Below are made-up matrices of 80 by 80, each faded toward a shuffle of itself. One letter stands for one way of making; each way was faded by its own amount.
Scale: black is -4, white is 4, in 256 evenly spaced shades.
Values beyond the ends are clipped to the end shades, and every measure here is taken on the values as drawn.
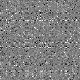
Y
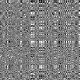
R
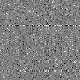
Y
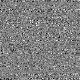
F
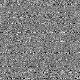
F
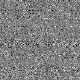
F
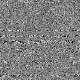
F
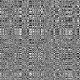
R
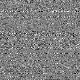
F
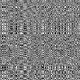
R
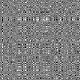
R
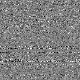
F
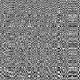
R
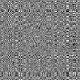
R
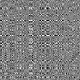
R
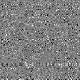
Y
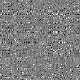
Y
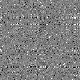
Y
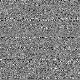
F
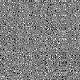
Y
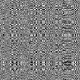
R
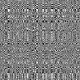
R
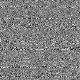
F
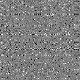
Y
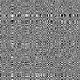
R
